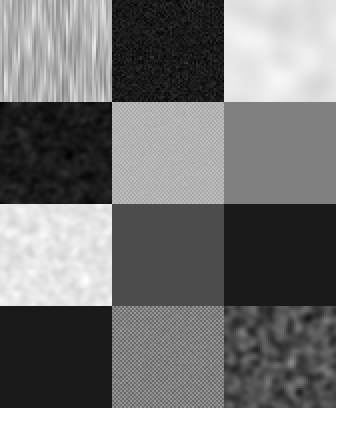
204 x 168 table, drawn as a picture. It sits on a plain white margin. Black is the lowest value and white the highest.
The table splits into 4 rows of 3 panels. Panel 1,1: high, streaked downward. Panel 1,2: very low, fine-grained, faint in contrast. Panel 1,3: very high, smooth, faint in contrast. Panel 2,1: very low, blotchy, faint in contrast. Panel 2,2: high, checkered, faint in contrast. Panel 2,3: middling, flat. Panel 3,1: very high, blotchy, faint in contrast. Panel 3,2: low, flat. Panel 3,3: very low, flat. Panel 4,1: very low, flat. Panel 4,2: middling, checkered. Panel 4,3: low, blotchy.
